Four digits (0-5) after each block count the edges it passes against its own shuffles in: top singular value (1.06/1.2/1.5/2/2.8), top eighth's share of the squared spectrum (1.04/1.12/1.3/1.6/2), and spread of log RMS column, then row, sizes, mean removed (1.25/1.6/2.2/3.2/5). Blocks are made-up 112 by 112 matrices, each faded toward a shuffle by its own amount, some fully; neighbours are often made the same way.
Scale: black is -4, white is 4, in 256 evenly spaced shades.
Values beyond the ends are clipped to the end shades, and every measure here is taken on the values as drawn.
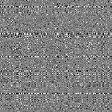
5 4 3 3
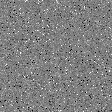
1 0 0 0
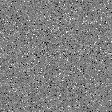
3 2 0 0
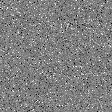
2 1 0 0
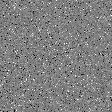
0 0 0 0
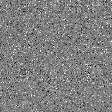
3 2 0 1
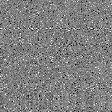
4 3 1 2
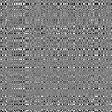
5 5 4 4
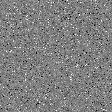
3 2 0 1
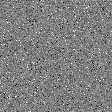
0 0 0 0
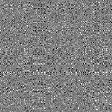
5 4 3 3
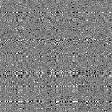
5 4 3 4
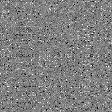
4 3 1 2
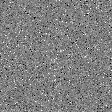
2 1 0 0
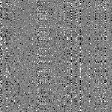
4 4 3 2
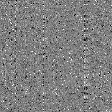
4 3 2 1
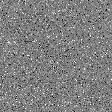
2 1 0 0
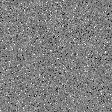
2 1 0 0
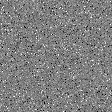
0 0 0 0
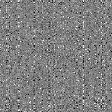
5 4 3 2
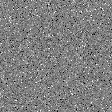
2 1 0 0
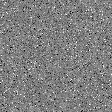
1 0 0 0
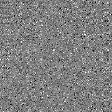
4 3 2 1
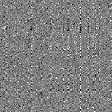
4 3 3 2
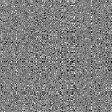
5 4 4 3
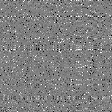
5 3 2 2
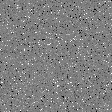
0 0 0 0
